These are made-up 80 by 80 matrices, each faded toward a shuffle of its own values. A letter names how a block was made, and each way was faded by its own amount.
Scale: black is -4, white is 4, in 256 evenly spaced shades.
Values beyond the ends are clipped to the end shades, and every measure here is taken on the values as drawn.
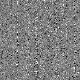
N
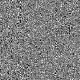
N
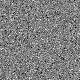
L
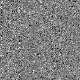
N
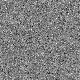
L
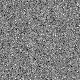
L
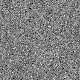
L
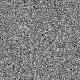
L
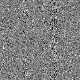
N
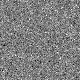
L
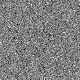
L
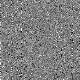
N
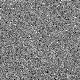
L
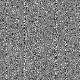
N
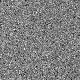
L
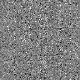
N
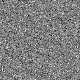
L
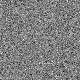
L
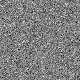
L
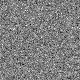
L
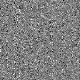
N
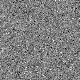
L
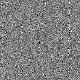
N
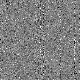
N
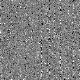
N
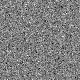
L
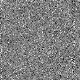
N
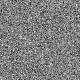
L
